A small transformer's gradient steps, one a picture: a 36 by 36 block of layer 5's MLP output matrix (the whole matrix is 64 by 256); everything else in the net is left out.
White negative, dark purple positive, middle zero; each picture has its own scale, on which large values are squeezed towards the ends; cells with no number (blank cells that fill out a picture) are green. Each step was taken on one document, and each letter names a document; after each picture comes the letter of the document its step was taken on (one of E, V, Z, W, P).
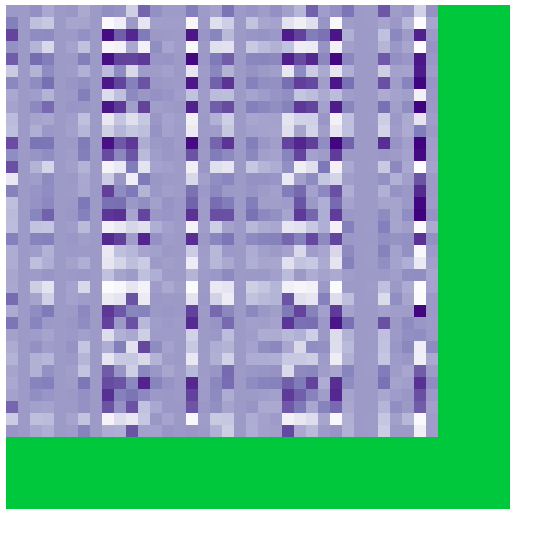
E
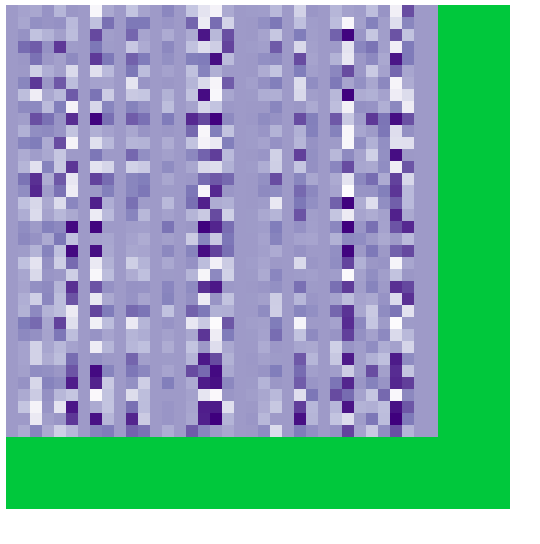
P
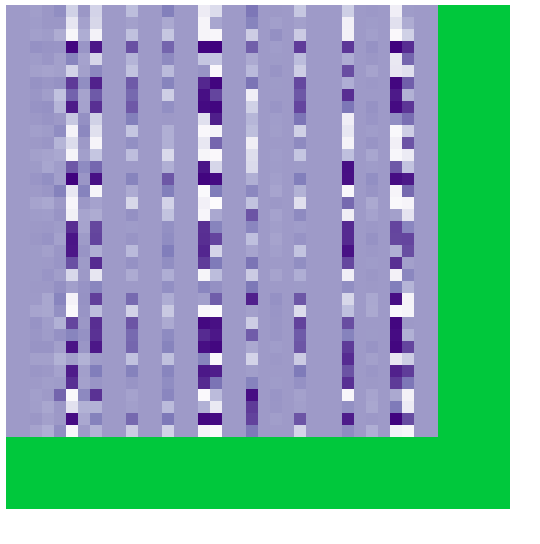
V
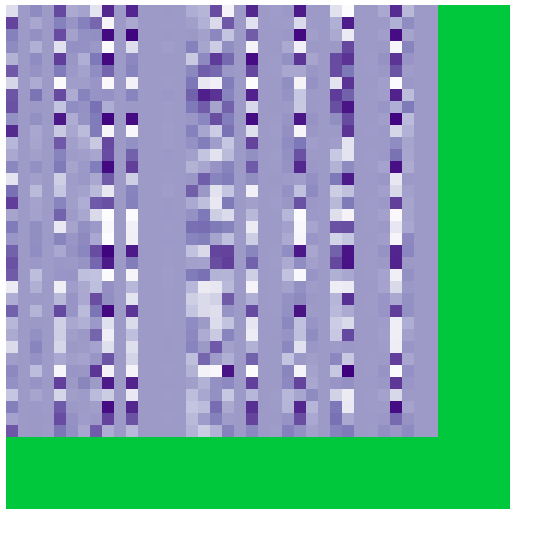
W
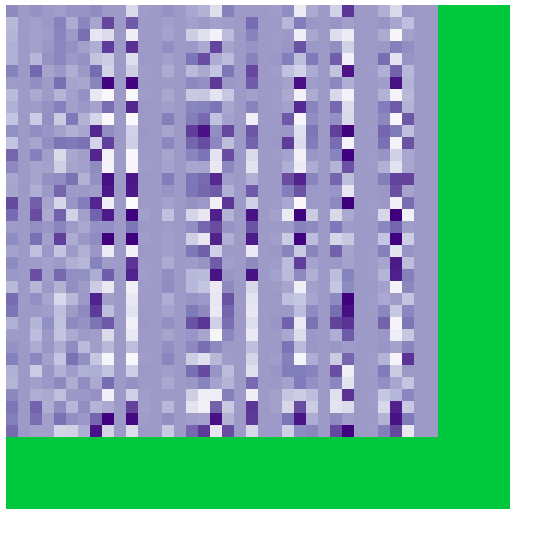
W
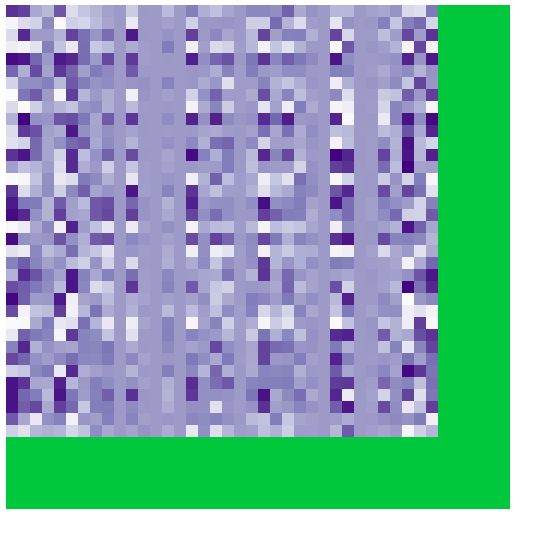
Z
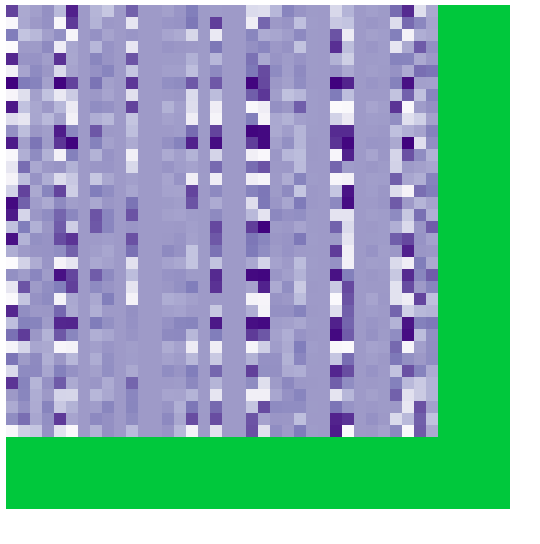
Z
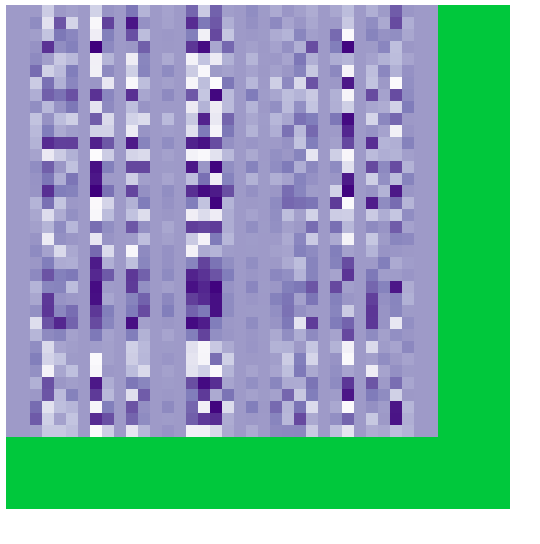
P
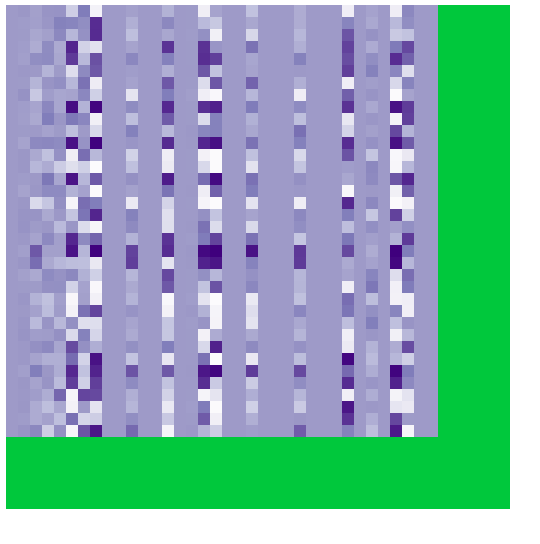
V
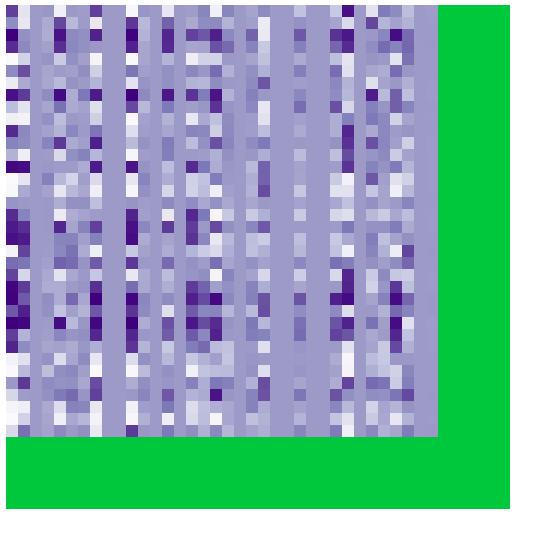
Z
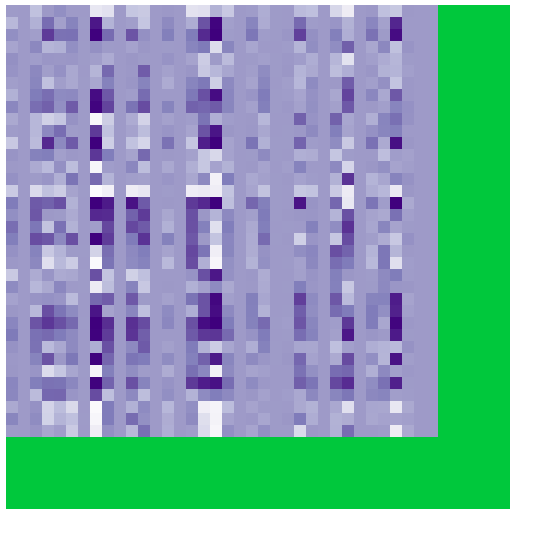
P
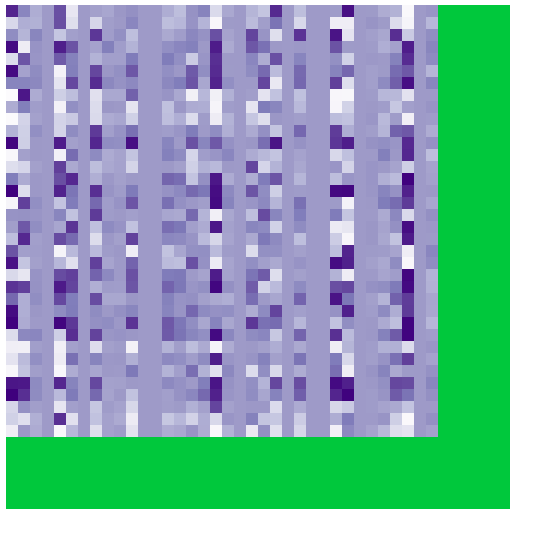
Z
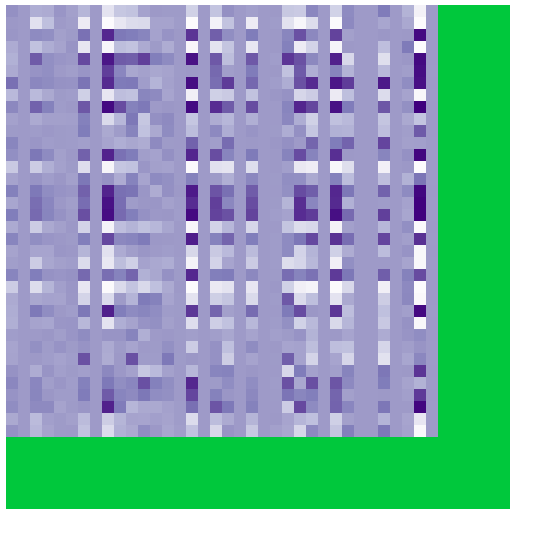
E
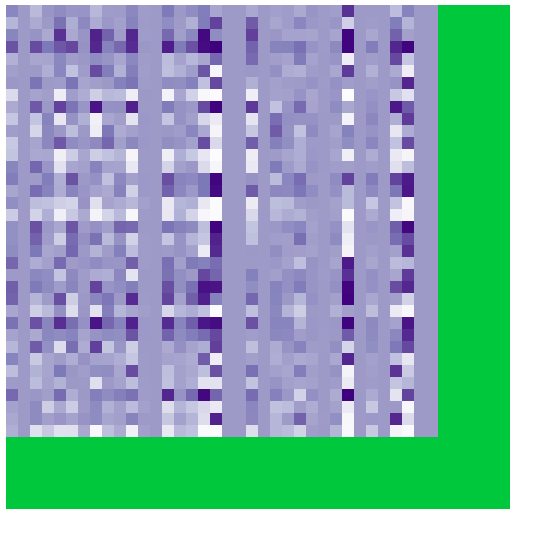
V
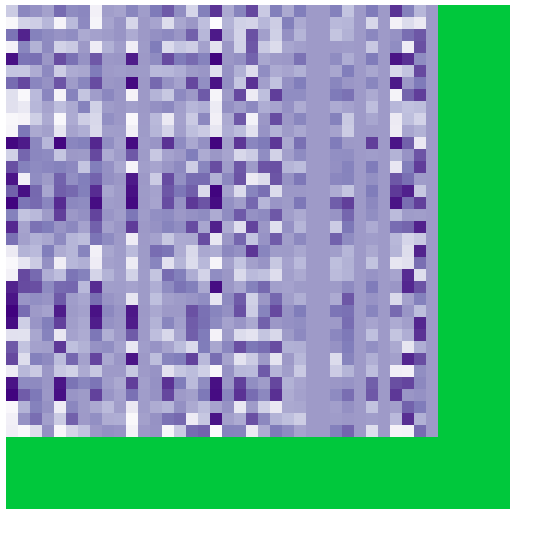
Z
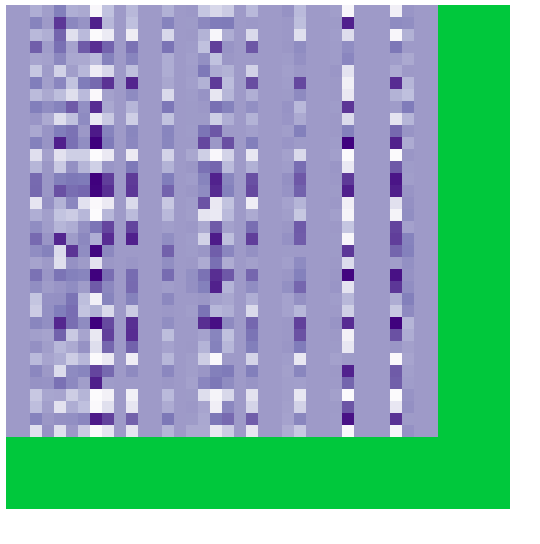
W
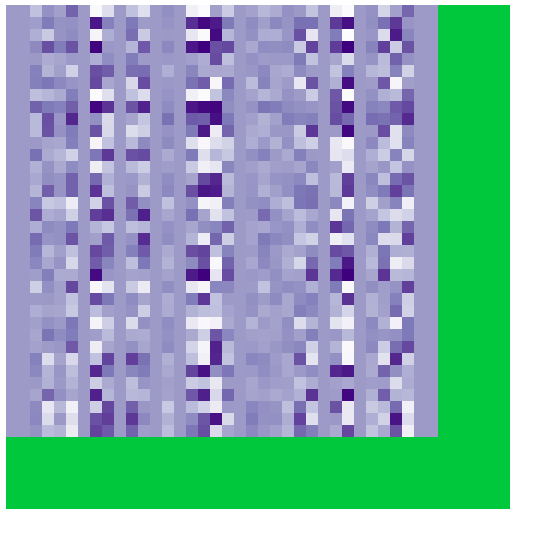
P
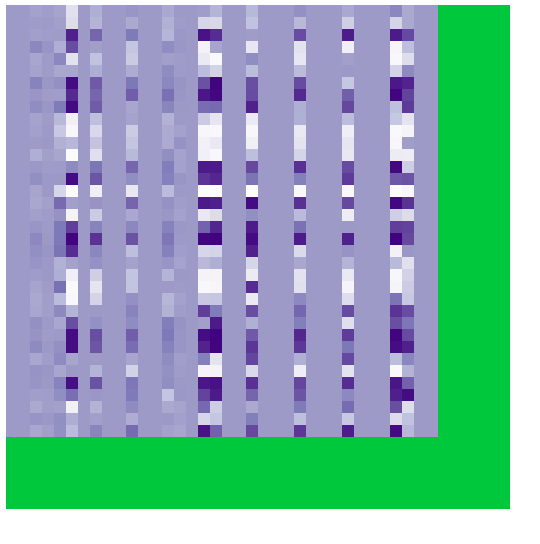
V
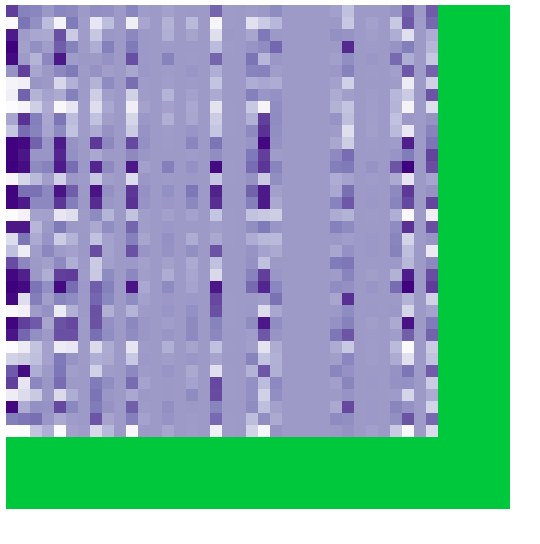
Z
